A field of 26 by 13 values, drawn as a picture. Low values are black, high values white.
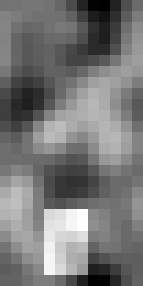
Odd patch: higher, in the bottom middle. Ninth with the highest average: bottom middle. Mirror symmetry: none. Roughest part: bottom middle.
